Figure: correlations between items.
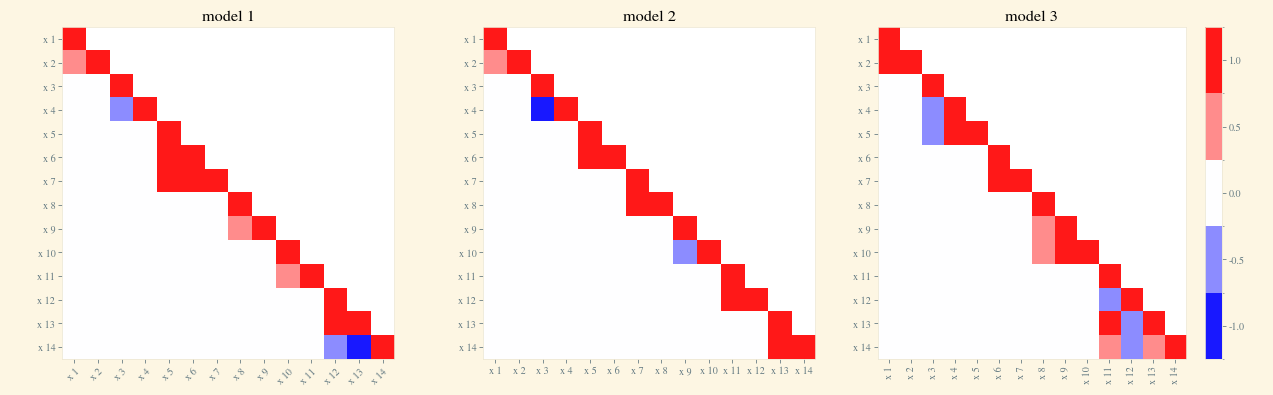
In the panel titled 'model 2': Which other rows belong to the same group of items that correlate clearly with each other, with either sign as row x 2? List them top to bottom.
x 1
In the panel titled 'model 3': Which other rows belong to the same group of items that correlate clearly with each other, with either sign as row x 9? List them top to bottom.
x 8, x 10
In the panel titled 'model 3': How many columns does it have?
14
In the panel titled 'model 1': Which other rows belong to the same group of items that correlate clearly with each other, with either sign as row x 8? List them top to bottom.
x 9
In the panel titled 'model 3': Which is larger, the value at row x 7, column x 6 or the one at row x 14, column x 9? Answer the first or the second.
the first
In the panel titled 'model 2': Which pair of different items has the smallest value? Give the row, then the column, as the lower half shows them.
x 4, x 3
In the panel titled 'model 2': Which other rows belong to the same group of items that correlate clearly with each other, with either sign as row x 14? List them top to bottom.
x 13
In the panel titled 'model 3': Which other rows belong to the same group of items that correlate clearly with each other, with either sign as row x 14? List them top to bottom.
x 11, x 12, x 13
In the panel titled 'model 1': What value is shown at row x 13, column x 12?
1.0
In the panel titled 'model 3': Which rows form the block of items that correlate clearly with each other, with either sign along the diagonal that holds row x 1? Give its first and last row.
x 1 to x 2
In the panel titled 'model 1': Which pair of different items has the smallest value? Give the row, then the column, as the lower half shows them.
x 14, x 13
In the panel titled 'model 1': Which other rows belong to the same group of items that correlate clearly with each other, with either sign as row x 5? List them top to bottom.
x 6, x 7
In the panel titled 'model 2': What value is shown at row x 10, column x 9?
-0.5
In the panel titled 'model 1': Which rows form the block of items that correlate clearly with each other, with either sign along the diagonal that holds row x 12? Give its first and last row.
x 12 to x 14
